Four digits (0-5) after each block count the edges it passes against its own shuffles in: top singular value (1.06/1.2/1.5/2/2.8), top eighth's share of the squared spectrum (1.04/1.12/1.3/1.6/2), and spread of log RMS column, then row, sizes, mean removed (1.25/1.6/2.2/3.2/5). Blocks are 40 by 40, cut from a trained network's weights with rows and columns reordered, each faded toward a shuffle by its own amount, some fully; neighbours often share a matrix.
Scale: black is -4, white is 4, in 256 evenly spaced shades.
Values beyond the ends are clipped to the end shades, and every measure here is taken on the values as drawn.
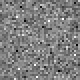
0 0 0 0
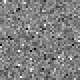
0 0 0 0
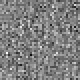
2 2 0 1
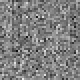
2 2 0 1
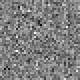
1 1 1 0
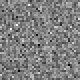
0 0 0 0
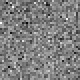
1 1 0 1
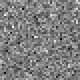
0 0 0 0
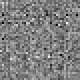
2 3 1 1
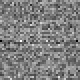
3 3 0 1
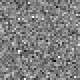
1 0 0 0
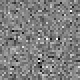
2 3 2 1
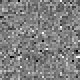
2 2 1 1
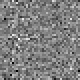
2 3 1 2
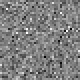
2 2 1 1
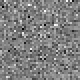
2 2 1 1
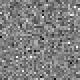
1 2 1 1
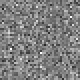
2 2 1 0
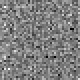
2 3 0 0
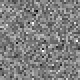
0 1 0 0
